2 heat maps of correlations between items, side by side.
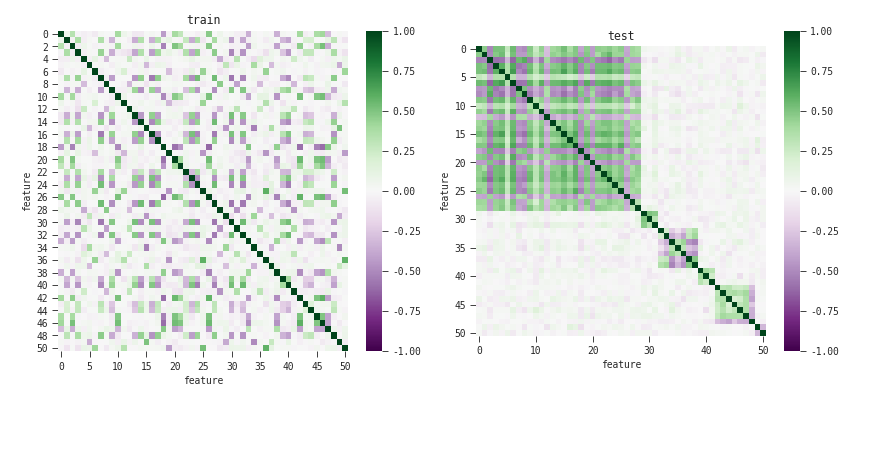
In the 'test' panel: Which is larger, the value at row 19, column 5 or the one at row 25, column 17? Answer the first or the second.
the second
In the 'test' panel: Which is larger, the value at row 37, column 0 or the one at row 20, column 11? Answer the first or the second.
the first
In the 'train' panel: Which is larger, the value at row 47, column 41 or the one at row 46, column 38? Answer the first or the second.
the first
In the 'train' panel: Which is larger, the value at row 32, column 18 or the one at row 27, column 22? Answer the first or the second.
the second
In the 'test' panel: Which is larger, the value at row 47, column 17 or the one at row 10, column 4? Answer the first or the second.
the second
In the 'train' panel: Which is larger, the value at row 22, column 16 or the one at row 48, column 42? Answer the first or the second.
the second
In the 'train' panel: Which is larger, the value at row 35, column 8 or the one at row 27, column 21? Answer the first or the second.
the second
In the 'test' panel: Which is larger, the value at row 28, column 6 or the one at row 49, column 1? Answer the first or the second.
the first
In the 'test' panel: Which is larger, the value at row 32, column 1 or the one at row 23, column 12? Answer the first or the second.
the first
